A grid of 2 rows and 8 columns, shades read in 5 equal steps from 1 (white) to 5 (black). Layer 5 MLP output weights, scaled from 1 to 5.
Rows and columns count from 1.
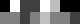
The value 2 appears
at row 1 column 6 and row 2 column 5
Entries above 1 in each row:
6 8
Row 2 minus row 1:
-2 2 0 -1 1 1 -2 -1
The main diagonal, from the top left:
5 3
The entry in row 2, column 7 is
3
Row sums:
27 25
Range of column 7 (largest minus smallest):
2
